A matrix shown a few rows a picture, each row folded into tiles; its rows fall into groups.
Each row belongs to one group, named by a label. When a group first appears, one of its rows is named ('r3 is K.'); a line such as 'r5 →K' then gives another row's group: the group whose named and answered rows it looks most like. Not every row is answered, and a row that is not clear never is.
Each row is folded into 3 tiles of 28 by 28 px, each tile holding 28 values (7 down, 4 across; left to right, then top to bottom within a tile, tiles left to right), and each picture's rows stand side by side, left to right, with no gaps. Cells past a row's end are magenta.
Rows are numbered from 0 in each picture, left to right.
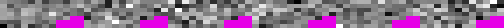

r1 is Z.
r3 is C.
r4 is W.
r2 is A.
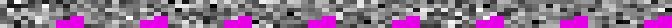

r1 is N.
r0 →A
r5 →N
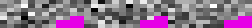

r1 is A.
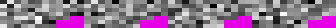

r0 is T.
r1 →T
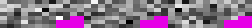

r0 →C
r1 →T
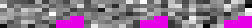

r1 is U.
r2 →C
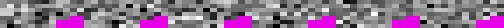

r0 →C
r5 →N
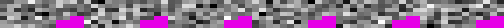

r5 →C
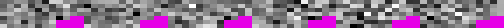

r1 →W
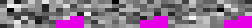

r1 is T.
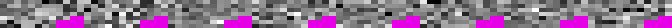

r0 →N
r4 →W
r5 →N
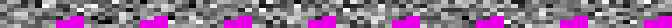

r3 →A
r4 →A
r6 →N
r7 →Z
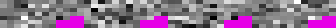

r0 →Z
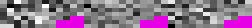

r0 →A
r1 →W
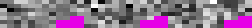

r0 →W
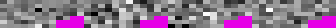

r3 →T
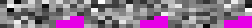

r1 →A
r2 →C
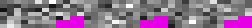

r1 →Z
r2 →C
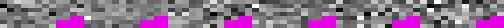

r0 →W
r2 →U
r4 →Z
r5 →A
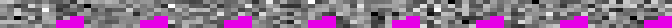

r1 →W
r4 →C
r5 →T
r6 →T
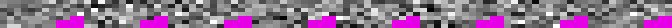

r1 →A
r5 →W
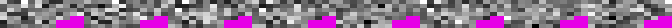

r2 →A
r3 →A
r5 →A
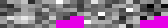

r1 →U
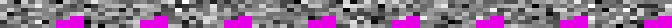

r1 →W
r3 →C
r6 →U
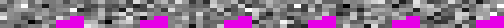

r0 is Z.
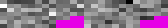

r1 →C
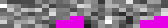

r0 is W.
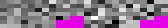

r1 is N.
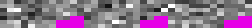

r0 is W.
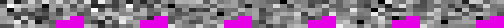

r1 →A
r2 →W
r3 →T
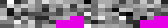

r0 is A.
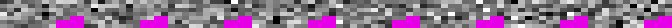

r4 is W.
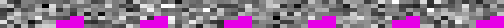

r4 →U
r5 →A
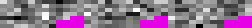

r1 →U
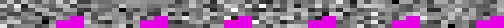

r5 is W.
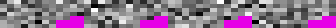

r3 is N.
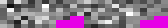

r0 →A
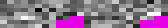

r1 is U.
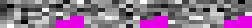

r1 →U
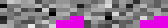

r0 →W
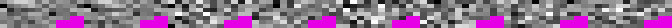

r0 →W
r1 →W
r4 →A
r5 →N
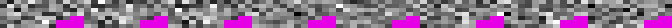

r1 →A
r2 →A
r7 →W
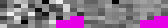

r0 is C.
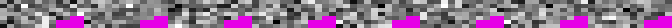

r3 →C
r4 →N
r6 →N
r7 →U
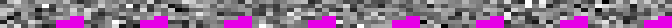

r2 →W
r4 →N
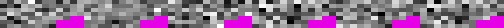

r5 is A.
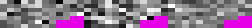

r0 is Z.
